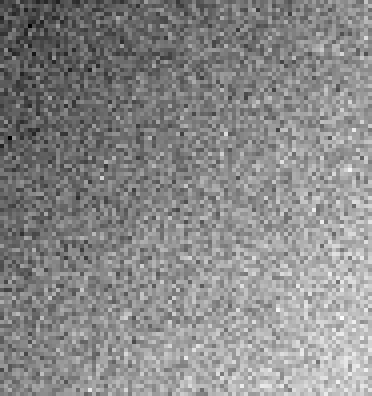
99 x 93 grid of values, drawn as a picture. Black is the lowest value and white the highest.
Histogram: bell-shaped. Mirror symmetry: none. Grain: fine. Ninth with the highest average: bottom right. Slope: up to the bottom right.
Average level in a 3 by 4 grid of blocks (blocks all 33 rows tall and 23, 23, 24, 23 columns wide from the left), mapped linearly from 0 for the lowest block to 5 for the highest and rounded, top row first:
0 1 2 3 / 1 2 3 4 / 2 3 4 5
